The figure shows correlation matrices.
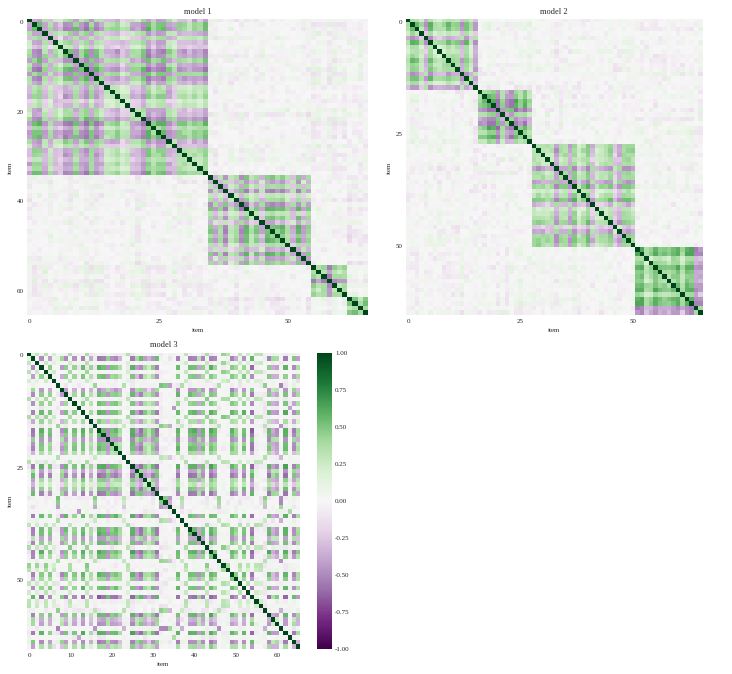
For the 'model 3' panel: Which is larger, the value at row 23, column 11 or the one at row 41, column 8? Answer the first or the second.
the second
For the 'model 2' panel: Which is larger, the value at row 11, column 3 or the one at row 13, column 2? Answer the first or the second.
the second
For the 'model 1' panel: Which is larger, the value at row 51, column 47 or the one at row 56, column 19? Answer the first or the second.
the second
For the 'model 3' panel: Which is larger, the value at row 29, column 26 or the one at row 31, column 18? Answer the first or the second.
the first
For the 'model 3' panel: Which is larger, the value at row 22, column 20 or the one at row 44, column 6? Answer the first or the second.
the first
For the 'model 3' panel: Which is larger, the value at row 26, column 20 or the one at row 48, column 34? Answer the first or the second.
the second
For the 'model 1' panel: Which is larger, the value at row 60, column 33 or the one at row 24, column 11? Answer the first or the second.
the first
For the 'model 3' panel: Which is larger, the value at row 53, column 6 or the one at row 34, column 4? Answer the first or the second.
the first
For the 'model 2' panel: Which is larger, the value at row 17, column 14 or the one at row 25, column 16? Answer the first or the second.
the second
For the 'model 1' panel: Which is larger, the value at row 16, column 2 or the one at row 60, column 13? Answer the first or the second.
the first
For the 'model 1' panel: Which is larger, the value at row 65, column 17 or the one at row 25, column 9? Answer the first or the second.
the second
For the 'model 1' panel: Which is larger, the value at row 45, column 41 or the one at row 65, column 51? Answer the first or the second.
the first
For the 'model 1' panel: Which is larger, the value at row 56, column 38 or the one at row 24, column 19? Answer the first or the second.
the second
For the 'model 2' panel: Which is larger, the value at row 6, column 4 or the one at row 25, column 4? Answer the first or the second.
the second
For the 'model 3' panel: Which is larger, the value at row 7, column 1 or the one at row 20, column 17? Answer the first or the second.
the second
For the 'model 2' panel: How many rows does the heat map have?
66
